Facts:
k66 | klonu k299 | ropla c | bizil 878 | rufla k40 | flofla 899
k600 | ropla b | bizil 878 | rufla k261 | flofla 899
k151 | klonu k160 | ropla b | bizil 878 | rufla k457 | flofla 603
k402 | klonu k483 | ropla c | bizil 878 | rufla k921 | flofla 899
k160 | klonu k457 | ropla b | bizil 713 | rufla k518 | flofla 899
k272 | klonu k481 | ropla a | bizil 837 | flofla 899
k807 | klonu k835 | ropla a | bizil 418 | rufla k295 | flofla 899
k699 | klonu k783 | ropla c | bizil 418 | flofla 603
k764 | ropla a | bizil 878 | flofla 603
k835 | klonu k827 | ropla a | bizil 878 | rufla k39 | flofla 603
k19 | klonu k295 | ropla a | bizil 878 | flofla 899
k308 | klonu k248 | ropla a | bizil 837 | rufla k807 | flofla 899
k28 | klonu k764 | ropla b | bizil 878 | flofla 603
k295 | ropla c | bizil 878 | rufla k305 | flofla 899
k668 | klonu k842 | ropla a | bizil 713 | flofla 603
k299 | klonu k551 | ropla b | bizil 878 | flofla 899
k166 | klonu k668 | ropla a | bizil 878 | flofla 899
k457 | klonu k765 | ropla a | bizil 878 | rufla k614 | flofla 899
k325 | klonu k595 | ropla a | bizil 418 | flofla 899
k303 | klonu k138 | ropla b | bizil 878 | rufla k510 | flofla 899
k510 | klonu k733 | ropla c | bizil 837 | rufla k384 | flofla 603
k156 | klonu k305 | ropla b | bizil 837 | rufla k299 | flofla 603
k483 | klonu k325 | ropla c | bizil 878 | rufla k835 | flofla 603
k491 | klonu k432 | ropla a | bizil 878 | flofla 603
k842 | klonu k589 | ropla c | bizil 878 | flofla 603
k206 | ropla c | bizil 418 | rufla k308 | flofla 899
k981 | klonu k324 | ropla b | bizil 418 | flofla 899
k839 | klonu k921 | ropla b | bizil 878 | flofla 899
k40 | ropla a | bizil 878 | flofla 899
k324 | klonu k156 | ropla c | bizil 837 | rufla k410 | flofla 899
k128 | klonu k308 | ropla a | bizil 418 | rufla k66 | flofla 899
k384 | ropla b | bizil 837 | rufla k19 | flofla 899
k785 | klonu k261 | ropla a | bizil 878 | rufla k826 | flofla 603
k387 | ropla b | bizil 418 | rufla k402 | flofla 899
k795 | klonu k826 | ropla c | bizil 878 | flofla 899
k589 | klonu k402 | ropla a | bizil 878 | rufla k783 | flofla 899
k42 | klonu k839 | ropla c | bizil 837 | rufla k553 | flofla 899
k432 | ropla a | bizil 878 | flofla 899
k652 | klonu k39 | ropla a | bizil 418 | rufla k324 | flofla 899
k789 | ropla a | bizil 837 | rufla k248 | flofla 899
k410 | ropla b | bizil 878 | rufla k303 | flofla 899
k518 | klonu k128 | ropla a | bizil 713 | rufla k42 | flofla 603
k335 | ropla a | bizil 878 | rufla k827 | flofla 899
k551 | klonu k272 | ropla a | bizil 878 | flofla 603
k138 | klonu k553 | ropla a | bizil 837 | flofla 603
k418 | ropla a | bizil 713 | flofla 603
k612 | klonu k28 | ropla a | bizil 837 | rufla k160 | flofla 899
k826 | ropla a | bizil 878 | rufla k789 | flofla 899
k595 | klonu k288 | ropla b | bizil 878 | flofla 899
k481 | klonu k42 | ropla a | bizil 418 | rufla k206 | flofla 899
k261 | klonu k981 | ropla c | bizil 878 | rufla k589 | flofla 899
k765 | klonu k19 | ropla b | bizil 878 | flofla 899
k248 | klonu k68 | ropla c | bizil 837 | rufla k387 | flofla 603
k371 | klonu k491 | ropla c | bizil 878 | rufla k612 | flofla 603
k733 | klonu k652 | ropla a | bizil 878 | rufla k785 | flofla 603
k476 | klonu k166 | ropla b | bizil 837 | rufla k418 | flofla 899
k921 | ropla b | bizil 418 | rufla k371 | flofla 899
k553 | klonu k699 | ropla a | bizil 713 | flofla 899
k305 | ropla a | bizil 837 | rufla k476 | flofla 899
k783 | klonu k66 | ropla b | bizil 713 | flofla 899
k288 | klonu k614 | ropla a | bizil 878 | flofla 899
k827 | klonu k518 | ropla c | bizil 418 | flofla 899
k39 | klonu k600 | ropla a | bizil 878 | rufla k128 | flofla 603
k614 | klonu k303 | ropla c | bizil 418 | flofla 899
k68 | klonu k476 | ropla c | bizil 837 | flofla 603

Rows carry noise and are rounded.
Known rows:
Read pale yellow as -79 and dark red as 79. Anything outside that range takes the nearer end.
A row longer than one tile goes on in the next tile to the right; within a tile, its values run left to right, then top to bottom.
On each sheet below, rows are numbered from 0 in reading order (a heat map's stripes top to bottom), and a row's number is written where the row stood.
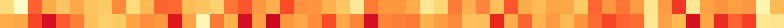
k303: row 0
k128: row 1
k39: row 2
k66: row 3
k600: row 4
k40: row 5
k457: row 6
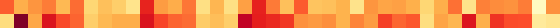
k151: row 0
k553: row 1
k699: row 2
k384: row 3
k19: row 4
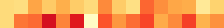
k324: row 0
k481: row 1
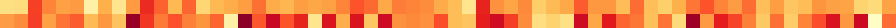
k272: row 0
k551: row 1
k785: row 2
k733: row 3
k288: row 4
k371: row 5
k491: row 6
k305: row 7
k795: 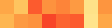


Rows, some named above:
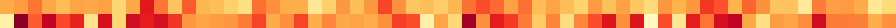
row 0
k785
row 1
k138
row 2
k481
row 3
k807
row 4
k418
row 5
k261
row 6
k842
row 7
k66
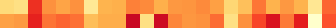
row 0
k783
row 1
k510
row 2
k981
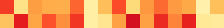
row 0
k160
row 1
k295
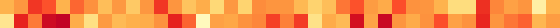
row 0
k842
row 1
k308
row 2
k206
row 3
k39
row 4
k299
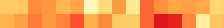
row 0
k921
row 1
k589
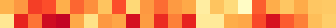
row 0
k842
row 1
k295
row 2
k303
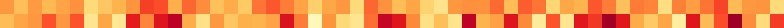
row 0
k612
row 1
k668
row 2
k827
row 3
k402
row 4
k518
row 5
k483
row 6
k248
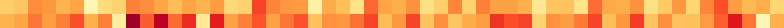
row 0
k921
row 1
k156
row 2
k839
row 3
k42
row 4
k387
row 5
k42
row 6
k476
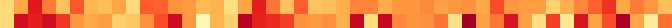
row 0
k138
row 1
k166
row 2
k699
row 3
k510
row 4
k835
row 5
k68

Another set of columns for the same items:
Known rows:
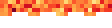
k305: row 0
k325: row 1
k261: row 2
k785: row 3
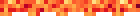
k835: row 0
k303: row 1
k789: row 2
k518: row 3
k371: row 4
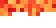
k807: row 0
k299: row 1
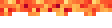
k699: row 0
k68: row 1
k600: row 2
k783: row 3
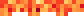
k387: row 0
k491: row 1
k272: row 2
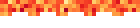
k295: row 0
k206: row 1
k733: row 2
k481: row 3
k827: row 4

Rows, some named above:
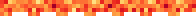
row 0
k839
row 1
k699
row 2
k612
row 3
k483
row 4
k807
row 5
k699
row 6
k842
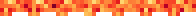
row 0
k699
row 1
k371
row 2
k40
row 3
k261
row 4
k839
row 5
k699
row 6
k66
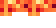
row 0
k371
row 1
k371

